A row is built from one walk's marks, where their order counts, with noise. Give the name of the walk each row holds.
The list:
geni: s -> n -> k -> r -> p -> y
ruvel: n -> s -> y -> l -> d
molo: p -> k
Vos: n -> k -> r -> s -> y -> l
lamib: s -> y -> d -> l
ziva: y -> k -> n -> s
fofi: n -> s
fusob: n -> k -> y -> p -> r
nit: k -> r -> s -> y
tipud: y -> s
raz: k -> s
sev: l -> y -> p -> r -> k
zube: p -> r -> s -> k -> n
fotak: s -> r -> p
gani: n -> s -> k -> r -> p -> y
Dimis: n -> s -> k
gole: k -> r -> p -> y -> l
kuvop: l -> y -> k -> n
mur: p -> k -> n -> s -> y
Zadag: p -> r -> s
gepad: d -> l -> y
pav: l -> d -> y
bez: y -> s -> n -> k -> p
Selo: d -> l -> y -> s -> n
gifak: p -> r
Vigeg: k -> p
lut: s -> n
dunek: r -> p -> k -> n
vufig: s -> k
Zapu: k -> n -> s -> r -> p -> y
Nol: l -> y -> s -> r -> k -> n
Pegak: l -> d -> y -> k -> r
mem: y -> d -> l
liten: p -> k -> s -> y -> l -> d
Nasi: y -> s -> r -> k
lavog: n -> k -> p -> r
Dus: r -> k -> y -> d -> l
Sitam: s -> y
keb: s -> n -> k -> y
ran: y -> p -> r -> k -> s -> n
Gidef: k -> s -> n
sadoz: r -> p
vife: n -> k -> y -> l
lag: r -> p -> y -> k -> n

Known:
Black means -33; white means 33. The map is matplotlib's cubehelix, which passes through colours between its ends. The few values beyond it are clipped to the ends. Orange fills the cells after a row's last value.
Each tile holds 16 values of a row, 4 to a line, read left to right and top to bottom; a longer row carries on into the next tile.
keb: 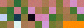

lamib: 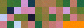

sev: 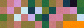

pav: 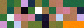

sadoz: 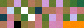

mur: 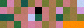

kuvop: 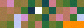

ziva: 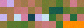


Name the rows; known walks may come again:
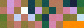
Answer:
sev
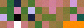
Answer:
lut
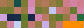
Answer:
geni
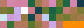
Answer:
tipud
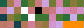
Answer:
Zadag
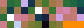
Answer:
pav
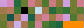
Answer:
vife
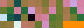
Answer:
keb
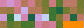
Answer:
ziva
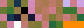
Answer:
Dimis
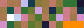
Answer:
mem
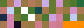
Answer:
sadoz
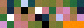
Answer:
gepad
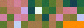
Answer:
Nol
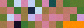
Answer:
Dus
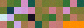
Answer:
lamib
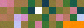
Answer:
kuvop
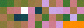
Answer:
fotak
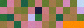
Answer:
mur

